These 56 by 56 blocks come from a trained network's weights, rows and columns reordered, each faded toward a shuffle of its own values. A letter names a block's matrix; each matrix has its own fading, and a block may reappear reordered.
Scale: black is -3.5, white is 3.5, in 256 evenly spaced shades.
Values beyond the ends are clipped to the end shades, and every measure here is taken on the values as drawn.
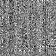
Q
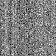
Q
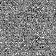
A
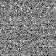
A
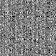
Q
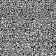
A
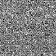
A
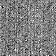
Q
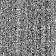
Q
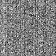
Q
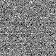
A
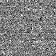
A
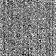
Q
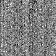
Q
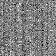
Q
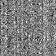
Q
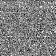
A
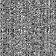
Q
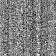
Q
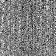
Q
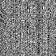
Q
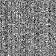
Q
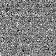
A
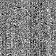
Q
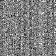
Q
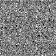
A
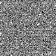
A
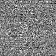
A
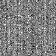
Q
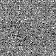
A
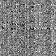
Q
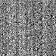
Q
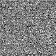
A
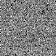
A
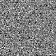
A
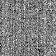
Q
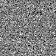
A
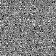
A
